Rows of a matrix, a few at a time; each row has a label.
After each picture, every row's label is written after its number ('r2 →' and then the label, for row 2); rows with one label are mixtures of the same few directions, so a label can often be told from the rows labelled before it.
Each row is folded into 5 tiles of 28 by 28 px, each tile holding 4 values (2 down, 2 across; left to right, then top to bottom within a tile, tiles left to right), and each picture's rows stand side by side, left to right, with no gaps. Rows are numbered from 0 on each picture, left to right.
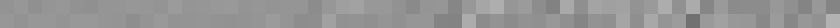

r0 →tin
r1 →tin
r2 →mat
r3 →mat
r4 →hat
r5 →hat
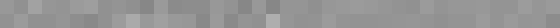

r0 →tin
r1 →hat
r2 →mat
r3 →hat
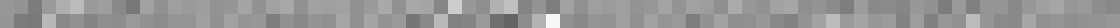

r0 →mat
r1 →hat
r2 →hat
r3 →tin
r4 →hat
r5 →tin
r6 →hat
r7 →mat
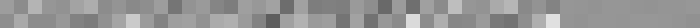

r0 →tin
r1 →tin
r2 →hat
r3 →tin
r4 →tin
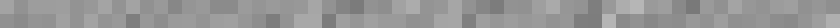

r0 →hat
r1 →tin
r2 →mat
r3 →mat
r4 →mat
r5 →tin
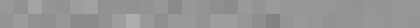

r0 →tin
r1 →tin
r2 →mat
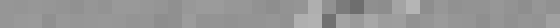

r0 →mat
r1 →mat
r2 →mat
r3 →hat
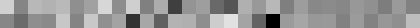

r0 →hat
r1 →tin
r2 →hat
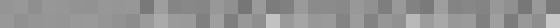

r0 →tin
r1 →hat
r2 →hat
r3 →hat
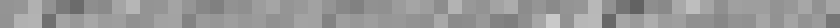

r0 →mat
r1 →mat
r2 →mat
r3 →tin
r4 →mat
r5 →hat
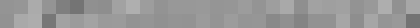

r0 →mat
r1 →hat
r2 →hat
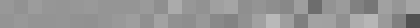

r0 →tin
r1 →tin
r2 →tin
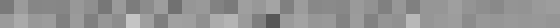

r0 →hat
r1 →tin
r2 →hat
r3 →mat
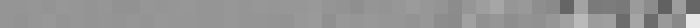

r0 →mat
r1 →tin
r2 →mat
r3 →mat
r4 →hat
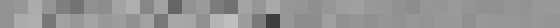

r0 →mat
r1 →tin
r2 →mat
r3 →mat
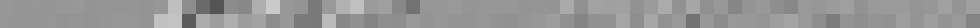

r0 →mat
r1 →mat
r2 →mat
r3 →tin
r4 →hat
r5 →tin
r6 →hat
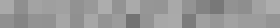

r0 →hat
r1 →mat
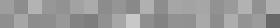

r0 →tin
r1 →hat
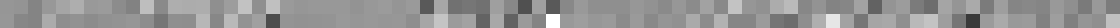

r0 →mat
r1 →hat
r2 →hat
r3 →hat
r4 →hat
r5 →tin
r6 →tin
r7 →hat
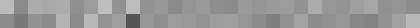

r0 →hat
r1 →tin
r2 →tin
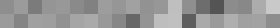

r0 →tin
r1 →mat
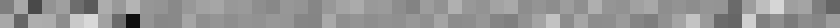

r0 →tin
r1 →mat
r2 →mat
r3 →tin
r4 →tin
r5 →mat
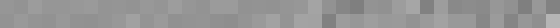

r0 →tin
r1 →tin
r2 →mat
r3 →hat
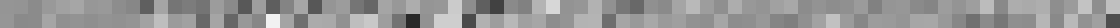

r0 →mat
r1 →hat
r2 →tin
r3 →mat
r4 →mat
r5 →tin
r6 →tin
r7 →hat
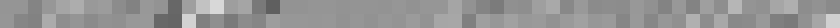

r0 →mat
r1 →mat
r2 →hat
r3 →mat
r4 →hat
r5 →tin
